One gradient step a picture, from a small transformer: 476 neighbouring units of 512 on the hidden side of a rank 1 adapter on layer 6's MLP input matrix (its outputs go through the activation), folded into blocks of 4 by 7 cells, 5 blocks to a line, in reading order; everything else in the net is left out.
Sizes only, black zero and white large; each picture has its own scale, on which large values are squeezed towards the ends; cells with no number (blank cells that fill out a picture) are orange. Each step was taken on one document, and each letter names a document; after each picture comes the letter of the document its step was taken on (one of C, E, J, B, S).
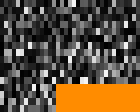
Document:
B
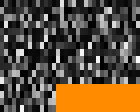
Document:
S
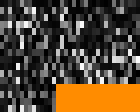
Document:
B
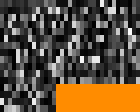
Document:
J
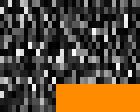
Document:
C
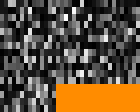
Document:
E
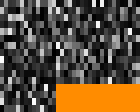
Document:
J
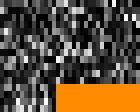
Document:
E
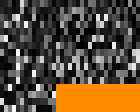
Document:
S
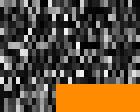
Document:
E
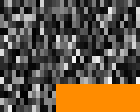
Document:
J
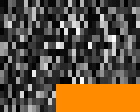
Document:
S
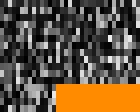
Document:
S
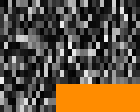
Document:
C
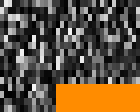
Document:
J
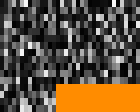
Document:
C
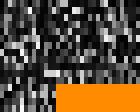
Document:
E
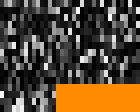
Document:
E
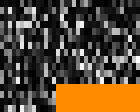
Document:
B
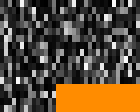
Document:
B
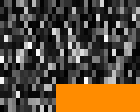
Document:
C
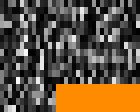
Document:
S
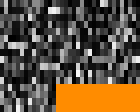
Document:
E
